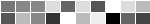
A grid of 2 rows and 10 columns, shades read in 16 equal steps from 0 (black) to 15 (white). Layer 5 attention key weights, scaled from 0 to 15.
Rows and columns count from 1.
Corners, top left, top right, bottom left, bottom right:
7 11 5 4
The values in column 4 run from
3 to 13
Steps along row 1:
up same up down up down up down down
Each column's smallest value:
5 8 8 3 6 11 5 0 6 4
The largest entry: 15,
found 2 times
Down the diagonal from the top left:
7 11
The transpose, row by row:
7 5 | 8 11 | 8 8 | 13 3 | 6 15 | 13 11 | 5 14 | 15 0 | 13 6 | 11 4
